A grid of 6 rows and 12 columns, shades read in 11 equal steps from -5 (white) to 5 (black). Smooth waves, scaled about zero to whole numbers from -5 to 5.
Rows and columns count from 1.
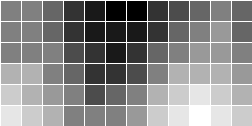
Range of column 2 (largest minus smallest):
3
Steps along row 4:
same up up up same down down down same same up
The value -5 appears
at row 6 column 10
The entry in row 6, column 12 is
-3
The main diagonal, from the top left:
0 0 0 1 2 0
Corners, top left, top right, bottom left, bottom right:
0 1 -4 -3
